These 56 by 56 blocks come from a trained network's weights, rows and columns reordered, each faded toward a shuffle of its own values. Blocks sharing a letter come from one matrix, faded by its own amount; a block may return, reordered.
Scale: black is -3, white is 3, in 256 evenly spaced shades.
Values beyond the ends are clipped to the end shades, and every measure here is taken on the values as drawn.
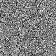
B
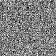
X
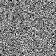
X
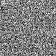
X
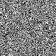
X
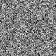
B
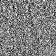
B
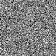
B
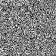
B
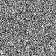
B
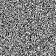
B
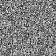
X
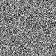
X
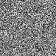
X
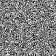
X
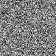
B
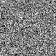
X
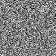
X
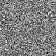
B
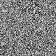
X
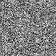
X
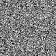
B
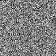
X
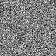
X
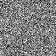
B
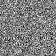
B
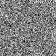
B
